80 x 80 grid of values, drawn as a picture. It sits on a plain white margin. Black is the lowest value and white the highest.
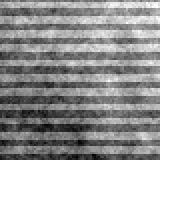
Stripes: horizontal, repeating 11 times. Ninth with the highest average: top right. Slope: up to the top right. Grain: streaks across.
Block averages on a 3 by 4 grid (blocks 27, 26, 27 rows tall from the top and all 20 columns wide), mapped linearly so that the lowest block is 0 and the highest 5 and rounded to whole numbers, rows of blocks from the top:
3 3 5 5 | 1 2 3 3 | 0 0 2 2
